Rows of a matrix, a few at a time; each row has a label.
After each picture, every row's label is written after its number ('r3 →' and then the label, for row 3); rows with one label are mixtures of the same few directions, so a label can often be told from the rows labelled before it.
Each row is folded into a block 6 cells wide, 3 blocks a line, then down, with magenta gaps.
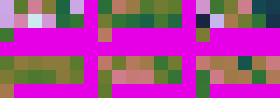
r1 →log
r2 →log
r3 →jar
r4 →log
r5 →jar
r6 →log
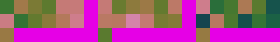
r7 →jar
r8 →log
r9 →jar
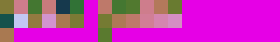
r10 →jar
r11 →log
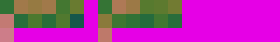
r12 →log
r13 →log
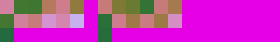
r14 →log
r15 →log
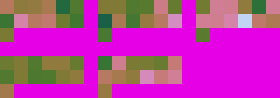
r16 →jar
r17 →log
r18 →jar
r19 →jar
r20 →jar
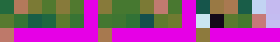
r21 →log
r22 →jar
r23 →jar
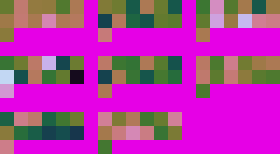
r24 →jar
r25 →jar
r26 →jar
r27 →log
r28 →jar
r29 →jar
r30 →log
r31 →log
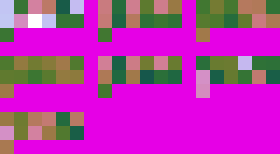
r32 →log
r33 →jar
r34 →log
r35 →log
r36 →jar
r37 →log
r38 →log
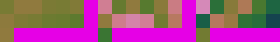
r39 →log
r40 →log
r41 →jar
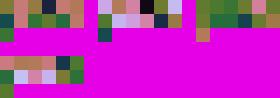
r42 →log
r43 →log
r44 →jar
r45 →jar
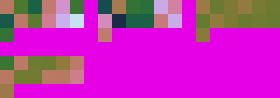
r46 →log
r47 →jar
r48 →jar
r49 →jar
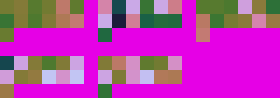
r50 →log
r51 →jar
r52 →log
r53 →jar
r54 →jar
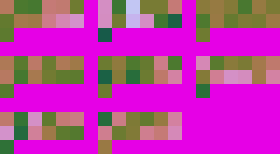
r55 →log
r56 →jar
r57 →log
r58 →jar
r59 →log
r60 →log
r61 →jar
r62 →jar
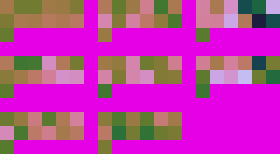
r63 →log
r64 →log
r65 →log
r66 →log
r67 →jar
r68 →jar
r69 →jar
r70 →jar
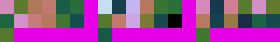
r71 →jar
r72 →jar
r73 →jar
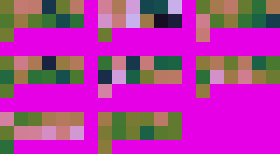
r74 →log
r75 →log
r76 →log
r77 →log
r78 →jar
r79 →jar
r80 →log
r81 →jar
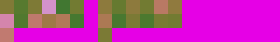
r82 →log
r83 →jar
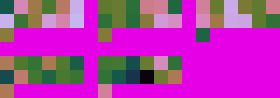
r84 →jar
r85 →log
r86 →jar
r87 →jar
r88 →jar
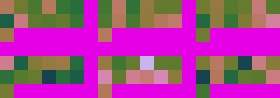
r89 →jar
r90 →jar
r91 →log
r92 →jar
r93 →log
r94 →log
